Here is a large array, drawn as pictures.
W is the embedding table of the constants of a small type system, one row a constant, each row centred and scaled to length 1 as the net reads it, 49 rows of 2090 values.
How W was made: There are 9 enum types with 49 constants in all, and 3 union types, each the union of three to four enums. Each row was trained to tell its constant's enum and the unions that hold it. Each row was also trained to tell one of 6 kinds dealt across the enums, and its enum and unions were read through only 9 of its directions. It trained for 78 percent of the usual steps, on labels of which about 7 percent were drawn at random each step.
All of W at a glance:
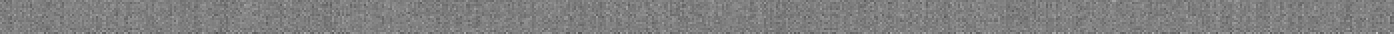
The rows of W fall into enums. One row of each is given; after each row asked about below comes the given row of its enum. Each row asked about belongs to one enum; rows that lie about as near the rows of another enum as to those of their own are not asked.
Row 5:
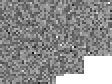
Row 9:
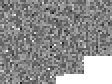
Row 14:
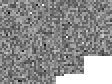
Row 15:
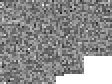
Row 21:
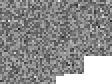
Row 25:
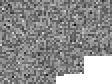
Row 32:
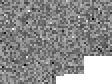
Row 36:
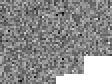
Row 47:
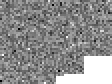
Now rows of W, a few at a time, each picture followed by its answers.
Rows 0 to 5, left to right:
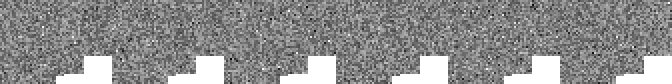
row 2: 32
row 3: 14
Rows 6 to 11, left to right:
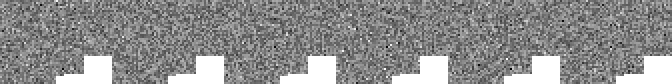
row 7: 47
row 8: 9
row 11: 15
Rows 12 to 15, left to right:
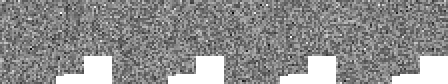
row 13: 21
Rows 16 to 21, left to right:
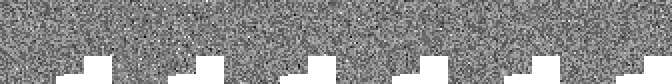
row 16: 32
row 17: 47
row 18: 14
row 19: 32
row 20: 21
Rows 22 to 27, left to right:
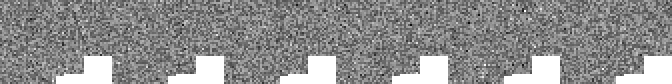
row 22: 21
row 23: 15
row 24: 14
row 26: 25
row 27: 25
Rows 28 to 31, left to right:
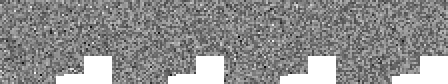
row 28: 47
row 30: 9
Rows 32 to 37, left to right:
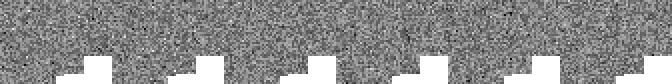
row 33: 25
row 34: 32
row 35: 15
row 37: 25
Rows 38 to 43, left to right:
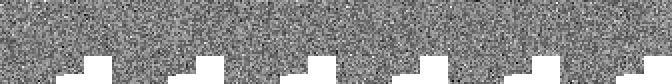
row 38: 47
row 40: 47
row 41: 5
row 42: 5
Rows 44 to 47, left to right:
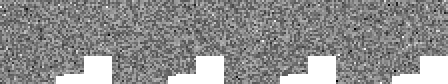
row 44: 36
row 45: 32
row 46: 25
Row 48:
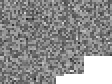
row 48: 21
